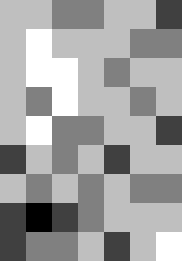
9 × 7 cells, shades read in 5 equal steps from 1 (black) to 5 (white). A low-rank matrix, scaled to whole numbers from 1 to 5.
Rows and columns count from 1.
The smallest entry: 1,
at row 8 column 2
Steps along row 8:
down up up up same same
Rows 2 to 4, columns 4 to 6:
4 4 3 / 4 3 4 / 4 4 3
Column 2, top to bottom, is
4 5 5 3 5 4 3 1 3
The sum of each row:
24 27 29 27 25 23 24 20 23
